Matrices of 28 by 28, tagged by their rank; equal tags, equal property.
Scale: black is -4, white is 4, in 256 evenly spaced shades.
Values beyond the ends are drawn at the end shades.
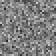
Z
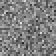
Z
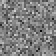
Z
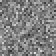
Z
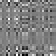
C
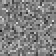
Z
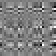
C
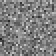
Z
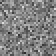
Z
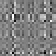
C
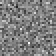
Z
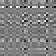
C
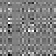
C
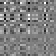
C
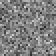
Z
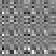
C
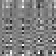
C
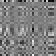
C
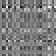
C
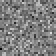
Z
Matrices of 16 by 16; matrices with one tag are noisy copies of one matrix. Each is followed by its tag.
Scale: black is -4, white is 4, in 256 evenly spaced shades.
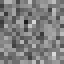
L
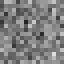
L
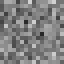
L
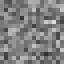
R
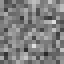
R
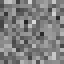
L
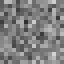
L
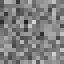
L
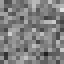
R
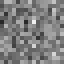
L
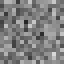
L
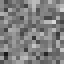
R
